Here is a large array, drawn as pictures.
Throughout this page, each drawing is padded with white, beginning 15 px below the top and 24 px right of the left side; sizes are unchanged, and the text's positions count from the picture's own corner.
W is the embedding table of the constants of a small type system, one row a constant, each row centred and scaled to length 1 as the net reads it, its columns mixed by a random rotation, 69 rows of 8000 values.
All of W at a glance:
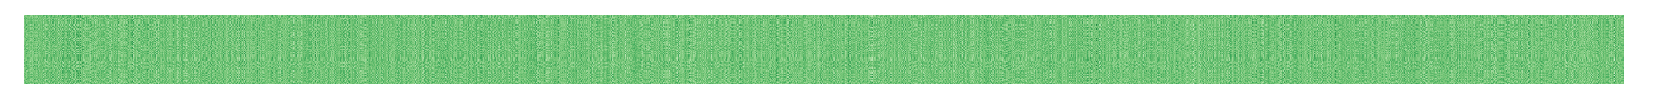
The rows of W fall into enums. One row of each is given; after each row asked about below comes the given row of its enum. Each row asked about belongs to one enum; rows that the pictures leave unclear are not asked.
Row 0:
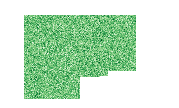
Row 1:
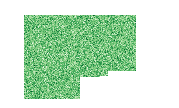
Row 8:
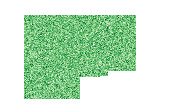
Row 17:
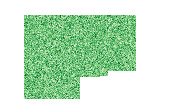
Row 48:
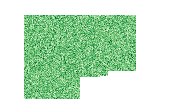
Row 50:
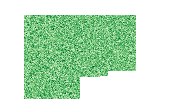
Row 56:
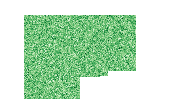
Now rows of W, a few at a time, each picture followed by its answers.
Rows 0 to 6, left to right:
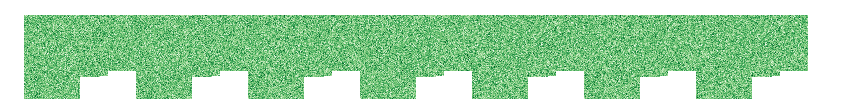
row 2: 17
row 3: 48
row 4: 8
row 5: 17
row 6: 8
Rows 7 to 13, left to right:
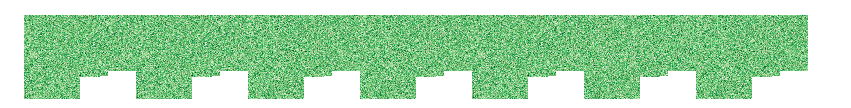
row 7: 8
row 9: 50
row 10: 50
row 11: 8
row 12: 1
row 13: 50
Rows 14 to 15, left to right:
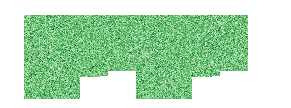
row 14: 50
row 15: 8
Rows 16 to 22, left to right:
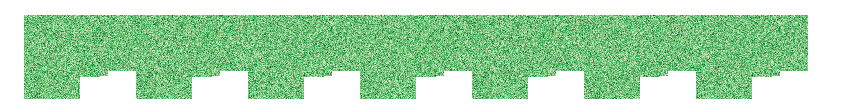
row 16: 0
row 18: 8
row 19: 56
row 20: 17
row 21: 1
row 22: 8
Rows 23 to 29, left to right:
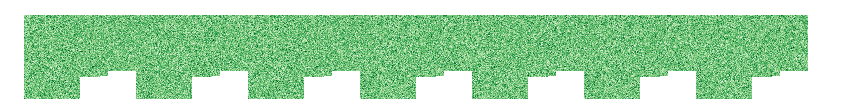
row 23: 50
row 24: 0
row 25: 50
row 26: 17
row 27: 8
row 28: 17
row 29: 56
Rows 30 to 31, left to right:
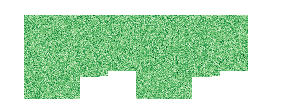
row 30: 1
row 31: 48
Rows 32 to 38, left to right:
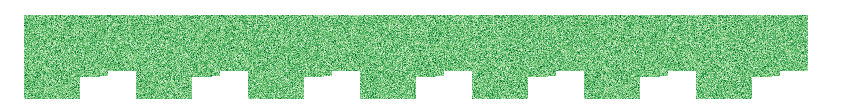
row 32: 17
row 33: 56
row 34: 48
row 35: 0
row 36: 50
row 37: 17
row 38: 50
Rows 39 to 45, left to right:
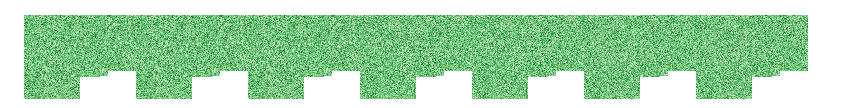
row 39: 17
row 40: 17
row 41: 17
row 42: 0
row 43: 0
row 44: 1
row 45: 1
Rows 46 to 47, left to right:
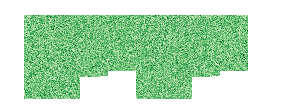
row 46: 50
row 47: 48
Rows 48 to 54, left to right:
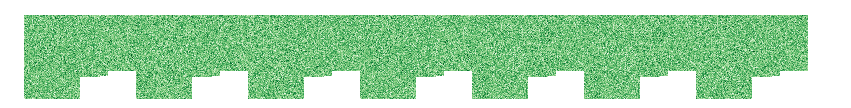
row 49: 17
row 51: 48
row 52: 0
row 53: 0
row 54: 50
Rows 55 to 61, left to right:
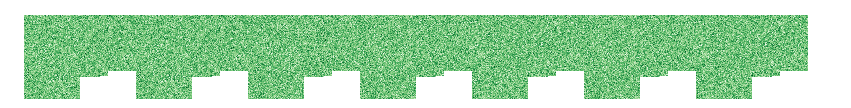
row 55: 56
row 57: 0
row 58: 1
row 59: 8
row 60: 1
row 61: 8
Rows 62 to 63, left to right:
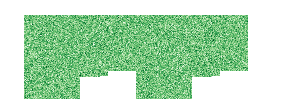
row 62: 8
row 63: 0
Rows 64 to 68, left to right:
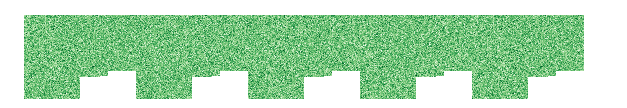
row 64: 50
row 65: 1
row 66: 17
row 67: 8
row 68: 50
